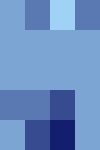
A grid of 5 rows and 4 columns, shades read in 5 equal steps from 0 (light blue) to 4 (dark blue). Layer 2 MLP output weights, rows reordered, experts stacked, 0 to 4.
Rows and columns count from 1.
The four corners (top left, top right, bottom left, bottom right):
1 2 1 1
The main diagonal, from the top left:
1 1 1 1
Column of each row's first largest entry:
2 1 1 3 3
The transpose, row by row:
1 1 1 2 1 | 2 1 1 2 3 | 0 1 1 3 4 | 2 1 1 1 1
